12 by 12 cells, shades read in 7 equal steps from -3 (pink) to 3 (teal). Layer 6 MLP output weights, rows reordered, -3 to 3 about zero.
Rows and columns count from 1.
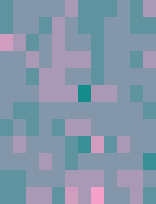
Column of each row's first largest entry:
1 1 3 8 3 7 2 1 7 12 1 1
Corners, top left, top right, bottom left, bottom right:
1 -1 1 1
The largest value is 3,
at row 6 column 7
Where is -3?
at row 12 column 8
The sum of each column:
3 1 2 -3 -3 -5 3 -2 1 -2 2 3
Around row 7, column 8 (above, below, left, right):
-1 0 0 0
